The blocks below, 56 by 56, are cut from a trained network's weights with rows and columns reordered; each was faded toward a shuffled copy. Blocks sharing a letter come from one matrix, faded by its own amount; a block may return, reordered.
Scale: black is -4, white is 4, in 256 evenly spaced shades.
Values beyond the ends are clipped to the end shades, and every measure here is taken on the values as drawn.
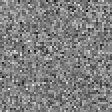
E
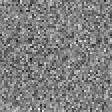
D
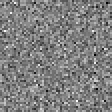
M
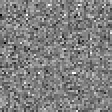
M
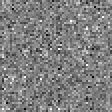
M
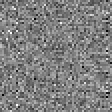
D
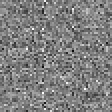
D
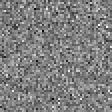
E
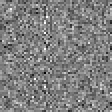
D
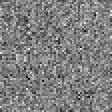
D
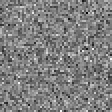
D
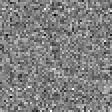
M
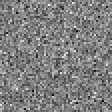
E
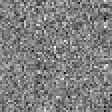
D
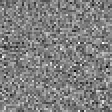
M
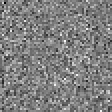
M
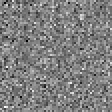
M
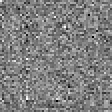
D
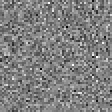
D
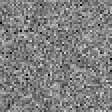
E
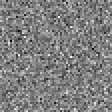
E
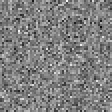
D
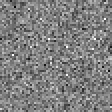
E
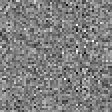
D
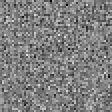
E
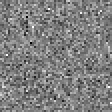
M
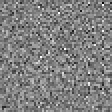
D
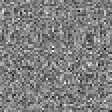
D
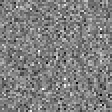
D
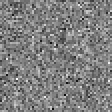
D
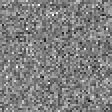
E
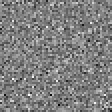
E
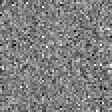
M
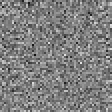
D
